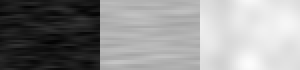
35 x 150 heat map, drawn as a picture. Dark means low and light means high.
It is made of 1 by 3 panels. Panel 1,1: very low, streaked across, faint in contrast. Panel 1,2: high, streaked across, faint in contrast. Panel 1,3: very high, smooth, faint in contrast.
